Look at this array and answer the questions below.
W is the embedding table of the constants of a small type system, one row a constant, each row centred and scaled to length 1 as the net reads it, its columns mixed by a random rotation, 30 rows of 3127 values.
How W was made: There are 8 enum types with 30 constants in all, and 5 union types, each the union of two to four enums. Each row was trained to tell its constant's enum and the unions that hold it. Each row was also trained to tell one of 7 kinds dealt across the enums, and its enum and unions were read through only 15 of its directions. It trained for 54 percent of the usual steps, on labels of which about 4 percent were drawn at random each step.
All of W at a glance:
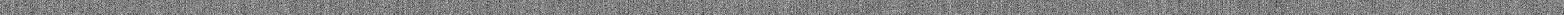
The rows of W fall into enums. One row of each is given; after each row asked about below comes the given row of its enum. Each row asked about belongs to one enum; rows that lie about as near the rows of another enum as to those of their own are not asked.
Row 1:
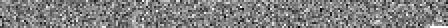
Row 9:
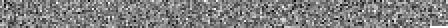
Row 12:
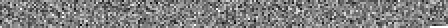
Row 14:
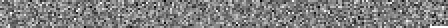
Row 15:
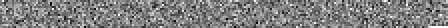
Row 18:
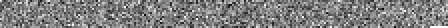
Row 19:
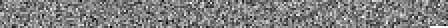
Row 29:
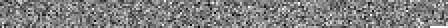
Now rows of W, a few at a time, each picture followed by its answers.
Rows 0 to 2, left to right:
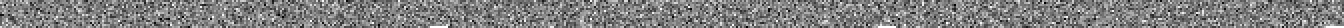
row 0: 12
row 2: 14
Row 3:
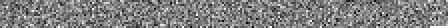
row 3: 9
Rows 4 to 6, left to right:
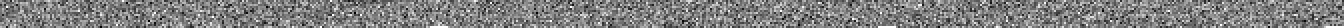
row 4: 18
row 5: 12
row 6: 1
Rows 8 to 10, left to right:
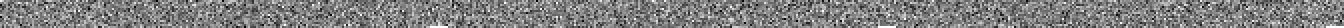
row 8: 18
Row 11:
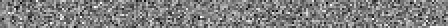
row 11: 14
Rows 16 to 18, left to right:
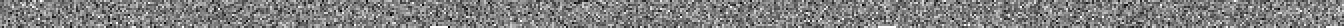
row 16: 1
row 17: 9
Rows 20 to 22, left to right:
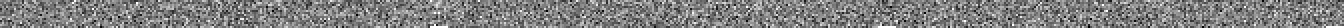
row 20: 9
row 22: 1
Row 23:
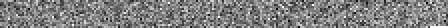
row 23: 9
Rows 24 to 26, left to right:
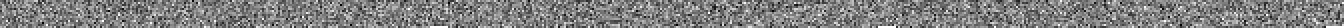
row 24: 12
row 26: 29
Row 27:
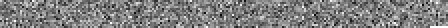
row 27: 18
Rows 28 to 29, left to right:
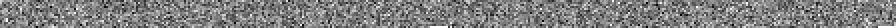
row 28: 12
